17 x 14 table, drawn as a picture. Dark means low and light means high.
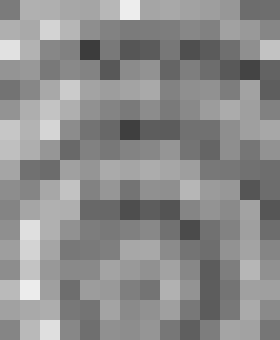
The left part is higher, up to a seam about 30% of the way across. Rings spread out from the bottom middle. No row or column stands out. The histogram is bell-shaped.
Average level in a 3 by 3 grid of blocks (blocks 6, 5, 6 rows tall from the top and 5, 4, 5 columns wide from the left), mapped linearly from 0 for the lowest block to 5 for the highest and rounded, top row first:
521
401
531
